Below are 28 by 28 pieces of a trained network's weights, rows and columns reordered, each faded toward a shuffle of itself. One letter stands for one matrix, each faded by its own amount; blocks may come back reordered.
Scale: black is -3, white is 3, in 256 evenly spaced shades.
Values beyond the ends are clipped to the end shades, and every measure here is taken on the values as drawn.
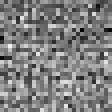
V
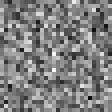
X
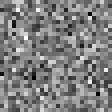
X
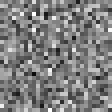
X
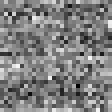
V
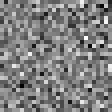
X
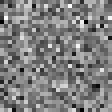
X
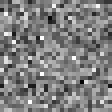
X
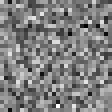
X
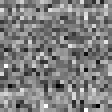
V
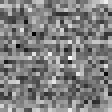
V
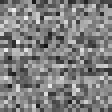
V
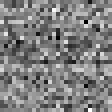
V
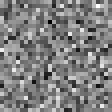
X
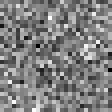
X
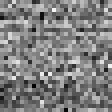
V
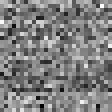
V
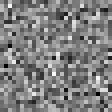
X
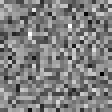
X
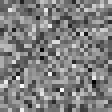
X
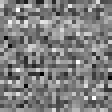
V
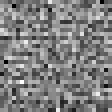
V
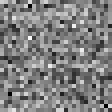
V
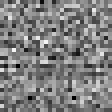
V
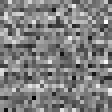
V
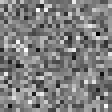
X
